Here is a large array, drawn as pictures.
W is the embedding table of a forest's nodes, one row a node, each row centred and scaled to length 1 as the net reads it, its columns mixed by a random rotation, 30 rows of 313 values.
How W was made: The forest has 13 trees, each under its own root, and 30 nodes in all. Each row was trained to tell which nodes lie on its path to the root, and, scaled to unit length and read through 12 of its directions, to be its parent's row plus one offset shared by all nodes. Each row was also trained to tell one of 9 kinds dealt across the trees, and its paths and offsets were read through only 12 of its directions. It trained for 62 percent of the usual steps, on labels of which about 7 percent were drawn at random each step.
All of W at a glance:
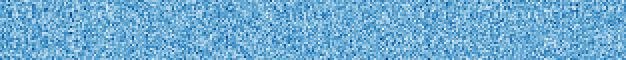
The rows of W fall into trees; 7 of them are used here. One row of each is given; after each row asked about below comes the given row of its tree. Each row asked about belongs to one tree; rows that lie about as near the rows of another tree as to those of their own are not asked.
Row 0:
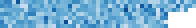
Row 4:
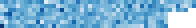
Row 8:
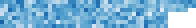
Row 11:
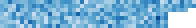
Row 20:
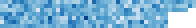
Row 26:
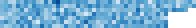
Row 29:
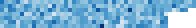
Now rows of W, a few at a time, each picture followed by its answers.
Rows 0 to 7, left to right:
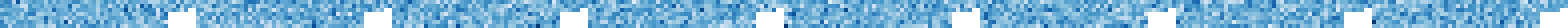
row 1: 26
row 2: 8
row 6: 8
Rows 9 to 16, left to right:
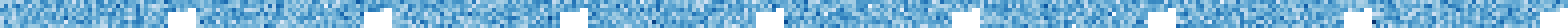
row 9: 26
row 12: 29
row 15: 20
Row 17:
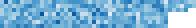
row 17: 29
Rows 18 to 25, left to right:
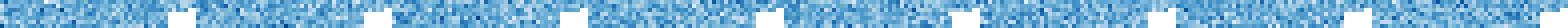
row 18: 4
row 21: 29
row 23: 20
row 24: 8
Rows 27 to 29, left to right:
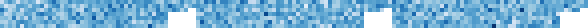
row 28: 11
